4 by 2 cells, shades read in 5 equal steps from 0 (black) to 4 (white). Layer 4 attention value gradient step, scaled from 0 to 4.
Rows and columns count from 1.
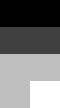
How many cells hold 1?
2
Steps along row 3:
same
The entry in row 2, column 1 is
1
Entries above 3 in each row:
0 0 0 1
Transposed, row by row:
0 1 3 3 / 0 1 3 4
